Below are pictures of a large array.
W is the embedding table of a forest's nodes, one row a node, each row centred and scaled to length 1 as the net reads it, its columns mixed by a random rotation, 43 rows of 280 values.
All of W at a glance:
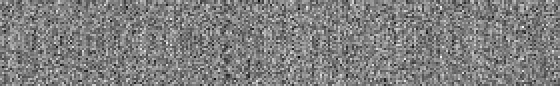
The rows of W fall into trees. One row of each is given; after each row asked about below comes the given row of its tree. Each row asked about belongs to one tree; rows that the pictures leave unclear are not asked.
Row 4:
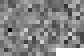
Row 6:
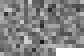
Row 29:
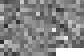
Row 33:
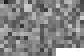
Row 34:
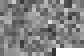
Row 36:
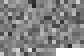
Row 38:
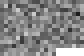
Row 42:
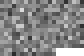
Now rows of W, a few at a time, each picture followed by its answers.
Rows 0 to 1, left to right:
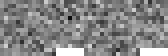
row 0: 34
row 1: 34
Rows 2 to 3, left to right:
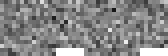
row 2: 29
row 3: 4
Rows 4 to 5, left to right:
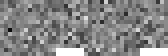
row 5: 29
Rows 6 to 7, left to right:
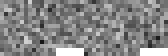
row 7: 33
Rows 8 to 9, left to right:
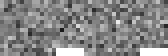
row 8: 34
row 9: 42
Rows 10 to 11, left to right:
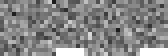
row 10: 38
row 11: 36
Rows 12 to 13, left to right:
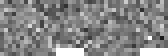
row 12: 6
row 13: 29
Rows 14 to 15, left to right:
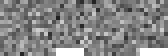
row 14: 42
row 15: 33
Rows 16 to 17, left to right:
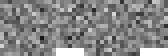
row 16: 33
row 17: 42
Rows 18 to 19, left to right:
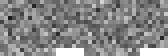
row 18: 36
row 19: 36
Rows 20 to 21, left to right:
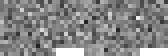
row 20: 42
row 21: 36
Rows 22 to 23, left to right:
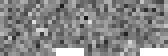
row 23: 38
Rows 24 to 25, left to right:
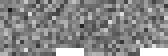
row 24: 42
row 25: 34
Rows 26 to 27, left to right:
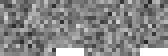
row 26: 34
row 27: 42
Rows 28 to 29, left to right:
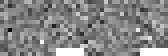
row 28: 4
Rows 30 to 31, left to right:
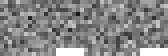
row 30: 38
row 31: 38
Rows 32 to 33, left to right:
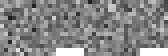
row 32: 36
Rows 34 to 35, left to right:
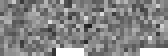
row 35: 29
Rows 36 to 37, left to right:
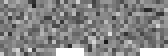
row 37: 38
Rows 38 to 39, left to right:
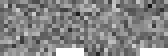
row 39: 6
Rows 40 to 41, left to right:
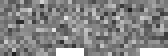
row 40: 29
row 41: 33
